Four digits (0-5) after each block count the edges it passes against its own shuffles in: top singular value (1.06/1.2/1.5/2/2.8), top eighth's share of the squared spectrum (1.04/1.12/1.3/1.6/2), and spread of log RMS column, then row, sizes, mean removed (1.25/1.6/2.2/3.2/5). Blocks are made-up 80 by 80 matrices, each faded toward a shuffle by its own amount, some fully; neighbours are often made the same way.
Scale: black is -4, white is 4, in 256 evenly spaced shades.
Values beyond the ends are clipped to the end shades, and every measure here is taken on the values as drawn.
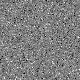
2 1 0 0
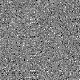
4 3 1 1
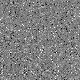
3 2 0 0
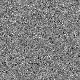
0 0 0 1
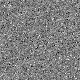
0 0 0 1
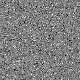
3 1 0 1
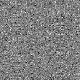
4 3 1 1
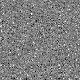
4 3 1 1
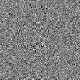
4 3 2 2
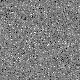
0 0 0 0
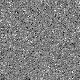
2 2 0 0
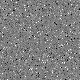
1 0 0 0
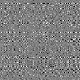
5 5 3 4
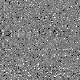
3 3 1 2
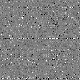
4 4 1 2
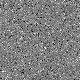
0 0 0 0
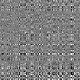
5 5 3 4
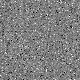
1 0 0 0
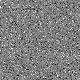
2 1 0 0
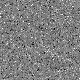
0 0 0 0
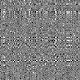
5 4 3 3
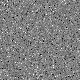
0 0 0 0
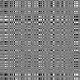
5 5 4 4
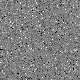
1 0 0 0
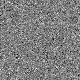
2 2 0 0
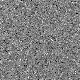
0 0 0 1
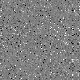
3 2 1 1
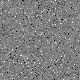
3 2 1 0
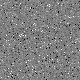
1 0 0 0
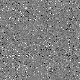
3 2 1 1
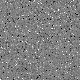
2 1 0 0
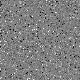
3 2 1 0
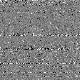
2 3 0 3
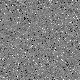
0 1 0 0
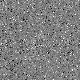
2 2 0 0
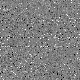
3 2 0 1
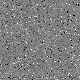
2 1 0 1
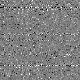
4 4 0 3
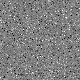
1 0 0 0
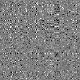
4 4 2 3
